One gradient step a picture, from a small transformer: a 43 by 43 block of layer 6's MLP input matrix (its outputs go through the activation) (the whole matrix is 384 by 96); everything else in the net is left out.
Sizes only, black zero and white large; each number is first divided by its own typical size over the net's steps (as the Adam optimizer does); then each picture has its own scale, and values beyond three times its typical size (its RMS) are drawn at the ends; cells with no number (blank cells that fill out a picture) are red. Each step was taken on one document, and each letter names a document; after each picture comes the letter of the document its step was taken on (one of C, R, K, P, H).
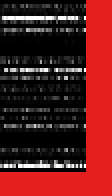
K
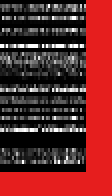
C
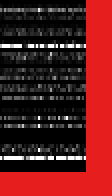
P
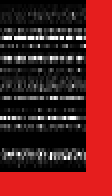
P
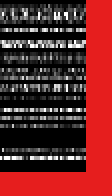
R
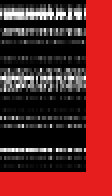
R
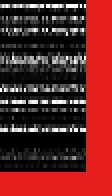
C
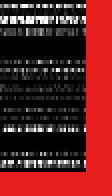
K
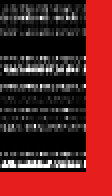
K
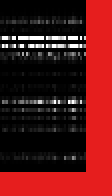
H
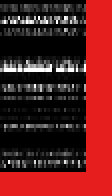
K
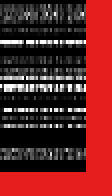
R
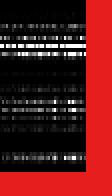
H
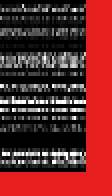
C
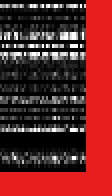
C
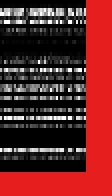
R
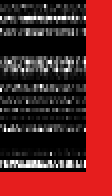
K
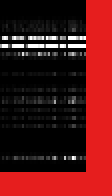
H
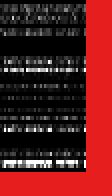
K
